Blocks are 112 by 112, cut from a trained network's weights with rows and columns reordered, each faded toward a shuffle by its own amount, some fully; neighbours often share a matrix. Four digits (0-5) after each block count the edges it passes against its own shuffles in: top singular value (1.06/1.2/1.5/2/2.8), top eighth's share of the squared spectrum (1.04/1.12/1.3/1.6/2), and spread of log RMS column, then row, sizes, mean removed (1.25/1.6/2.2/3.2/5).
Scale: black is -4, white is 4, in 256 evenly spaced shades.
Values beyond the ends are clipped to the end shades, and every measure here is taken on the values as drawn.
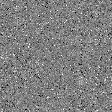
2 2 1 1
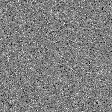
0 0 0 0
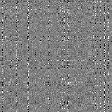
4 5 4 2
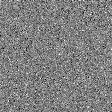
2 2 0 0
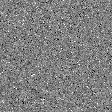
1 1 0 0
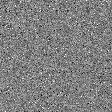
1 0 0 0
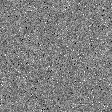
0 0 0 0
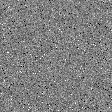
0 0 0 0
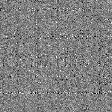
3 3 1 3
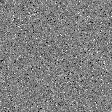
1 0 0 0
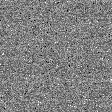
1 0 0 0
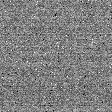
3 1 0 0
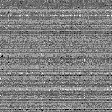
5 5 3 3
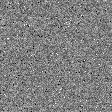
1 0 0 0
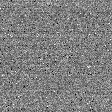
2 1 0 0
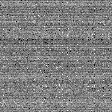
4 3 2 1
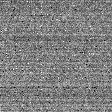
4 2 1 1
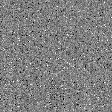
2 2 0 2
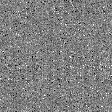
2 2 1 2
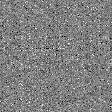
2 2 1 2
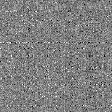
3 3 1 3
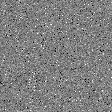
1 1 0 0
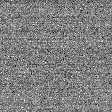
3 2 0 0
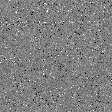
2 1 0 1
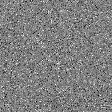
3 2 0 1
